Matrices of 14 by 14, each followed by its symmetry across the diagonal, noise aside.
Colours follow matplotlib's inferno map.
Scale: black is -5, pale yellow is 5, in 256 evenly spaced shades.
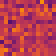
antisymmetric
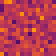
antisymmetric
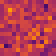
symmetric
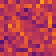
antisymmetric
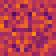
symmetric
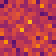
symmetric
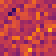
symmetric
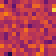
antisymmetric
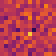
antisymmetric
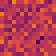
symmetric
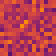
symmetric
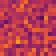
antisymmetric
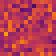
antisymmetric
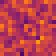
symmetric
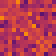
symmetric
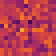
antisymmetric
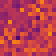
symmetric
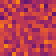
antisymmetric
